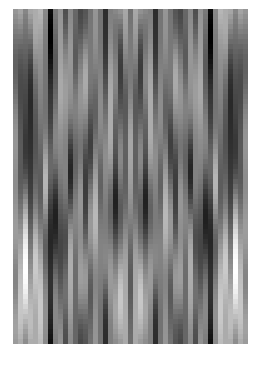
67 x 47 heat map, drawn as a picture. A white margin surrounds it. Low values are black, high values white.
The grain runs up and down. The histogram is bell-shaped. On average the colour sits 50% of the way up the scale. The left and right halves mirror each other.
